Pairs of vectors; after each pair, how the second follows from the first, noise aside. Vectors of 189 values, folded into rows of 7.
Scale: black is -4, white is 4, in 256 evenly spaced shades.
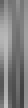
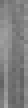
shrunk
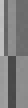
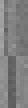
shrunk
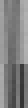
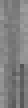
shrunk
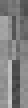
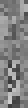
sign-scrambled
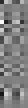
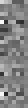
sign-scrambled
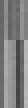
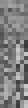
sign-scrambled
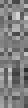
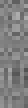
shrunk
